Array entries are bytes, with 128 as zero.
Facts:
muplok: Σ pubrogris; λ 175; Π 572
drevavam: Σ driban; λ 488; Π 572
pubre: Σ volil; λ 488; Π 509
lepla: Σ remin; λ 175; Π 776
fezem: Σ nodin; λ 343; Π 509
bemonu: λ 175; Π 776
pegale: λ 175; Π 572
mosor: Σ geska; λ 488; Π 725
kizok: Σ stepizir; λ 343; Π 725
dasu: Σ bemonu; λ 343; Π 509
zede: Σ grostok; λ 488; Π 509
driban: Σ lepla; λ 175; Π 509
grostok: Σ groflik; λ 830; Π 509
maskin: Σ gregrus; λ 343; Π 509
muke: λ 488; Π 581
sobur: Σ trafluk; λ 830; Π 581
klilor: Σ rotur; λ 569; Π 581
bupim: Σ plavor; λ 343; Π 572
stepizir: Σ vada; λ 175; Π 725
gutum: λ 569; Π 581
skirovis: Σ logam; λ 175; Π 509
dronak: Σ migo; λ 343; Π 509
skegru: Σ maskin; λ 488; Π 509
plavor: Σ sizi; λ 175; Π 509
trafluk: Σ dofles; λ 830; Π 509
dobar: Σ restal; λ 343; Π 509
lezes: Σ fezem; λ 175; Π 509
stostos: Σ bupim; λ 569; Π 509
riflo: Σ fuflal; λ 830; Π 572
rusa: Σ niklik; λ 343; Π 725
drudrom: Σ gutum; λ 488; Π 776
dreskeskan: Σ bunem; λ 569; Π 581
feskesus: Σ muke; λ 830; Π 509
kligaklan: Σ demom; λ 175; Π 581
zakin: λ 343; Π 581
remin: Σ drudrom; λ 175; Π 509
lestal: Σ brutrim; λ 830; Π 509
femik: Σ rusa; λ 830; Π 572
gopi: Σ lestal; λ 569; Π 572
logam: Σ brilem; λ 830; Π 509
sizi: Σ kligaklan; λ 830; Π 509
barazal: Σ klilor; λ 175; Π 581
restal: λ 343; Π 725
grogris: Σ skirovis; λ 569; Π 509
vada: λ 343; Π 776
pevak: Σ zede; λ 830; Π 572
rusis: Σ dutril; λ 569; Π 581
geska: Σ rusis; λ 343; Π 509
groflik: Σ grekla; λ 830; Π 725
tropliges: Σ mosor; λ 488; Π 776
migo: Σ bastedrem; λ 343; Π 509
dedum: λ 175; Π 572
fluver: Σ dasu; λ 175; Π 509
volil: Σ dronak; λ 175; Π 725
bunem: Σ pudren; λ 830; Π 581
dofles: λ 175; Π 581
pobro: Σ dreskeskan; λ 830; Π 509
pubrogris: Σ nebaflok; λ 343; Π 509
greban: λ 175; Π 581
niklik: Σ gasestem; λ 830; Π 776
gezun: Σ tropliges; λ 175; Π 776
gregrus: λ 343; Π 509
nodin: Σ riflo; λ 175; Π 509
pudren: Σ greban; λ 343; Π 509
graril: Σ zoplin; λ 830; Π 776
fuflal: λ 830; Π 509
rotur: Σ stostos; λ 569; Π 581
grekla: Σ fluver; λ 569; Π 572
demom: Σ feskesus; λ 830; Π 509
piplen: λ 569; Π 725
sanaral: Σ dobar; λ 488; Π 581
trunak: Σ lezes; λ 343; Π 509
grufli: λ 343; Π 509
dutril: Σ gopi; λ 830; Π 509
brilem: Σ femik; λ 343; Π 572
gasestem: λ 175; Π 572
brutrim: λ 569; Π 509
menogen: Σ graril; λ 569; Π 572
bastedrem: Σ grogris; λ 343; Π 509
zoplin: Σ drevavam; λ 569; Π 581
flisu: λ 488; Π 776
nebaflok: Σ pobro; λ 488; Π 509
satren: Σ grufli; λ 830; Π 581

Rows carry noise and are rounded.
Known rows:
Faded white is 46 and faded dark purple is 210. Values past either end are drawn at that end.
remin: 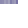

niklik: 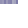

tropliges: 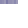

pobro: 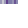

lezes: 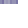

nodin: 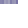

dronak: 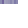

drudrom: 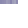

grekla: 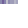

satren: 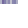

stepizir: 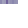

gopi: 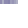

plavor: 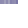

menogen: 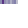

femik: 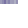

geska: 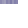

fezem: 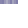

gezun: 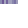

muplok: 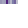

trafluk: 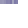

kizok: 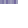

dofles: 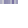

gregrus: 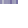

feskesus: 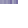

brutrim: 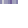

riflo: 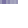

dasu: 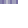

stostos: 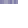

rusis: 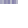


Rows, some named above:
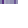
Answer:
pubre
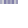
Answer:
muke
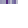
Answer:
muplok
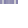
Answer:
gasestem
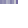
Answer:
bemonu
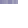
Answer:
piplen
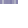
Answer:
restal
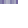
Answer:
fluver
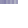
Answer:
brilem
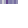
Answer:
pudren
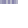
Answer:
zoplin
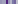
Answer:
muplok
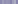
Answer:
rusa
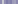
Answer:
vada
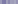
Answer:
riflo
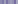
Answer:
kizok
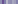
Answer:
groflik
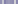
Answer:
gasestem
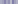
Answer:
zakin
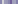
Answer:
brutrim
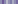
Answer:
grostok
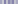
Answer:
gutum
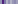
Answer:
pevak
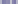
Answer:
sobur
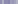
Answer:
gopi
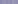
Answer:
flisu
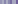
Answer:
fuflal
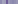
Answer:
stepizir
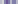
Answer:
bunem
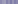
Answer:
geska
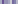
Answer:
barazal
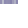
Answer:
restal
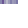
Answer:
zede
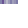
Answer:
zede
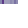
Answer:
trunak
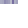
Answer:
kligaklan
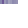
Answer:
volil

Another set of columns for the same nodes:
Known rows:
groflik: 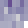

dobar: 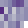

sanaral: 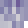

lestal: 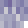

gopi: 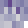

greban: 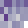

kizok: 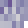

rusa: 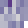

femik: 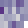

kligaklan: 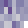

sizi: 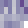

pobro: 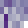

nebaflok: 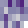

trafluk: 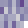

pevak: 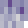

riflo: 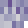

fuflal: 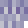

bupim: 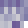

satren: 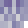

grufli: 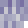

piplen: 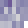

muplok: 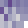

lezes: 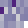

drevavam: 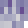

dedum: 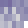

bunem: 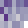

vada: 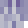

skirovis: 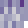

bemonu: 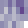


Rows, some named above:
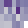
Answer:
rusis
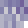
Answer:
brutrim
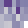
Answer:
rusis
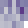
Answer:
drudrom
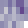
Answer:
bemonu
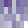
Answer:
gutum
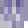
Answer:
sanaral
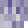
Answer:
riflo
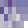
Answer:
muplok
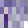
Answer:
pobro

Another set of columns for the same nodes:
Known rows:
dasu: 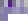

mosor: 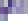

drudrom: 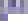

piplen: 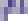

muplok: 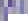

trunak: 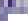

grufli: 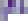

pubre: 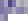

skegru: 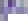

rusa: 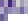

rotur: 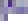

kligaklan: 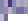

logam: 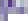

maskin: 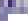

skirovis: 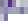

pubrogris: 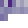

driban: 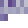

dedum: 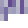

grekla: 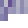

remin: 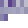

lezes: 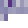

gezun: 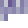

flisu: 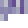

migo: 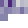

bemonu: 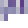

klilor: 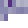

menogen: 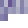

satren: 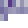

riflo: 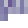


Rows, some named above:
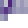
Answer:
geska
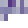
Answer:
gutum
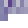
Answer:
groflik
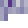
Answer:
volil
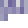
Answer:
niklik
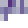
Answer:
brutrim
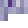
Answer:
volil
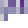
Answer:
bemonu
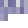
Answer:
niklik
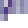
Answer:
gopi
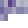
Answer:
sanaral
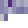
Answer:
kligaklan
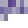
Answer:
muke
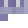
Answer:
graril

